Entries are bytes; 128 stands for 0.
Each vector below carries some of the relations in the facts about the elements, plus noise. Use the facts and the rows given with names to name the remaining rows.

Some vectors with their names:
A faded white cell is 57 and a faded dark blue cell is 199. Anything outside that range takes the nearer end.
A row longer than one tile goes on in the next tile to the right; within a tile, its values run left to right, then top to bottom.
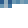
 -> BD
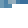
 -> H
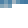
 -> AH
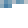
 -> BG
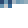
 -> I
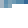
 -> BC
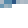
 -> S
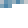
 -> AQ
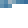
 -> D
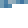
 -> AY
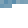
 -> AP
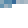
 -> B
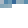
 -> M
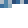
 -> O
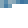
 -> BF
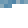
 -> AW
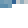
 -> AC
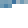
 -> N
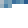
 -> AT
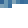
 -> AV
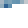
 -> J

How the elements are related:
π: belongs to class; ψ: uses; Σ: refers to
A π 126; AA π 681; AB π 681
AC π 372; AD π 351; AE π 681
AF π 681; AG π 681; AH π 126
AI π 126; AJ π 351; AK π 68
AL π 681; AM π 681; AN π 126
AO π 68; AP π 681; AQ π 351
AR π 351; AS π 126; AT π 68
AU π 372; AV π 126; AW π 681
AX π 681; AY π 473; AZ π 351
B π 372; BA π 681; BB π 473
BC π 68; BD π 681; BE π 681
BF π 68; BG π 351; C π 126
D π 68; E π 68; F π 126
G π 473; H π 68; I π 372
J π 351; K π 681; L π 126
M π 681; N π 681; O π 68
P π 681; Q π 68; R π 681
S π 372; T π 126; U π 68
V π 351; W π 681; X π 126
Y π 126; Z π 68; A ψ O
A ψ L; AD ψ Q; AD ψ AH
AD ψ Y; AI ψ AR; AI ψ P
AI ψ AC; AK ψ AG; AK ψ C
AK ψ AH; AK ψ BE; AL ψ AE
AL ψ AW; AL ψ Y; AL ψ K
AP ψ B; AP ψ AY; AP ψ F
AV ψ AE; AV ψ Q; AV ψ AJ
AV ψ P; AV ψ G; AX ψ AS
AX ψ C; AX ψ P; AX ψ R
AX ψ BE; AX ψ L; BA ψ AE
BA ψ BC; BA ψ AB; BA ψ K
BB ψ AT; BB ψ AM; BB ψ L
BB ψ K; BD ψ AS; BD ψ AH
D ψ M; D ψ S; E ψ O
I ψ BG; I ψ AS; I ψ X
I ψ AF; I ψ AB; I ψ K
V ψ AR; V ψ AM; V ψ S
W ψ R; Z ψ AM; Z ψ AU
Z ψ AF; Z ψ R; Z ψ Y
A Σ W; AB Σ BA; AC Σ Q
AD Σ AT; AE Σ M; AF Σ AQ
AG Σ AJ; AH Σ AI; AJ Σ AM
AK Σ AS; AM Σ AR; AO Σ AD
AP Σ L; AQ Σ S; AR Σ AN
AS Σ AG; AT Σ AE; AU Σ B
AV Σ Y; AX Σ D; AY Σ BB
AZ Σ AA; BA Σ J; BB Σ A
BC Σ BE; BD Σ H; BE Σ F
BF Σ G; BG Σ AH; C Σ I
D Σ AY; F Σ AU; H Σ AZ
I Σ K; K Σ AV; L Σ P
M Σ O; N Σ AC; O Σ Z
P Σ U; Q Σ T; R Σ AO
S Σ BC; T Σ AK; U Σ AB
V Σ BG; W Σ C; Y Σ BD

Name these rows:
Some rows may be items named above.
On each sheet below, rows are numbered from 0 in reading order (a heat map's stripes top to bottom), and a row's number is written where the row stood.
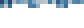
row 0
I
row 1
AG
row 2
K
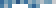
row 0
BB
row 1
AR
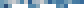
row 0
AJ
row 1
AK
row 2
C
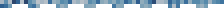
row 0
E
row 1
T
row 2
B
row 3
M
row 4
L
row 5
AU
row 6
W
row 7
AH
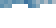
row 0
AI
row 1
AM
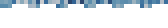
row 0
AC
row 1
AD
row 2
O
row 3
L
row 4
R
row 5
AX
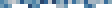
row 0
Q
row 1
A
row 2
AD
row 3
AS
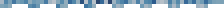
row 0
F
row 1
V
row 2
L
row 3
O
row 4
BE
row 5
S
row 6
Z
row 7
AE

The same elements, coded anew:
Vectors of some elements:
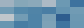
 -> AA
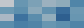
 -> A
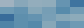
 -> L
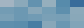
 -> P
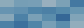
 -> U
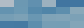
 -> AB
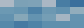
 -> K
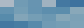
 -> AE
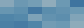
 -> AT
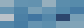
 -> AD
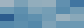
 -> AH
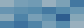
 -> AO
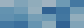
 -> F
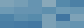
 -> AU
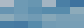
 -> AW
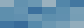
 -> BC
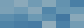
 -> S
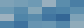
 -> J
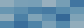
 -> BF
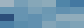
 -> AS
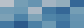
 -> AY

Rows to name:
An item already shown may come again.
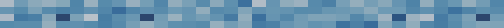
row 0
AI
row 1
Z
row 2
AG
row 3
X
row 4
AC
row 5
Z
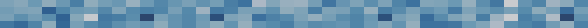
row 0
B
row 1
V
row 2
AR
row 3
C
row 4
AR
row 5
Q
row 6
AX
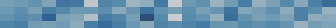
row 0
AJ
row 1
BB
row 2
W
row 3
AM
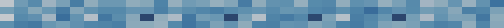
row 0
W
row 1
AK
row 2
E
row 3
AD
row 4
Z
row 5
M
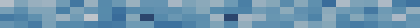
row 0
C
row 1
I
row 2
T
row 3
AG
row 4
K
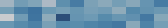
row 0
BD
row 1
S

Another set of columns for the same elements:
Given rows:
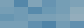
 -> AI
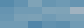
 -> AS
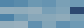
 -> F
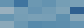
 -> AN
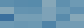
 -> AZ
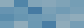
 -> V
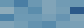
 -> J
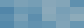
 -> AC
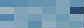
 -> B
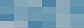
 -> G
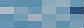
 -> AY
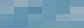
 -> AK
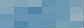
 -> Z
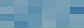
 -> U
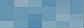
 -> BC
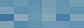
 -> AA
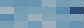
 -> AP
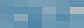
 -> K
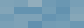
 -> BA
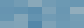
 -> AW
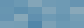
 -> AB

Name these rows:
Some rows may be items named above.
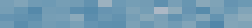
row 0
E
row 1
Q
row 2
AD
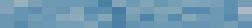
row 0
AK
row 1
AM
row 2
BD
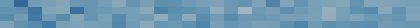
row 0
AR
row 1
AU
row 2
K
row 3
AI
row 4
W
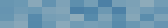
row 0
AU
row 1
M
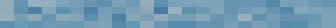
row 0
AX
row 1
S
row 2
I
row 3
AJ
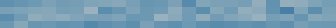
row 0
T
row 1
I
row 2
A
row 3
AX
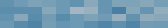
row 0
K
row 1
BB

